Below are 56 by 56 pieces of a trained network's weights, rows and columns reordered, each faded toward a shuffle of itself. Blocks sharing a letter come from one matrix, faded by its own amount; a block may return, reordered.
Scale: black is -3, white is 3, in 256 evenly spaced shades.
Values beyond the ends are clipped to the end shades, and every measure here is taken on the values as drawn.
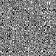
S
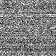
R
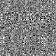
S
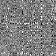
S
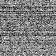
R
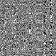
S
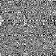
S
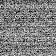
R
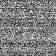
R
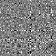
S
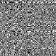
S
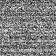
R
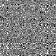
S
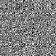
S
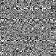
S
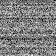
R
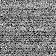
R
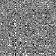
S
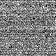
R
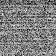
R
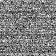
R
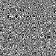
S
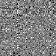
S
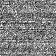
R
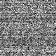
R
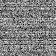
R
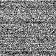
R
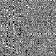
S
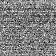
R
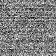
R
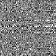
S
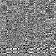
S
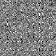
S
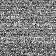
R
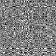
S
